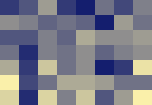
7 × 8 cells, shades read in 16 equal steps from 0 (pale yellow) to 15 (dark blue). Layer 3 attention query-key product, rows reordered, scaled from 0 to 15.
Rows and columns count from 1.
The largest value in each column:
13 14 10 13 15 15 13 9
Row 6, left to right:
0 12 9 5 5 6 9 9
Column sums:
47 83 46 63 52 73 61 40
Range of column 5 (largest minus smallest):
12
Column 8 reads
8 9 6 7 1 9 0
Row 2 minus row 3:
-4 -3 2 -1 5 8 -1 3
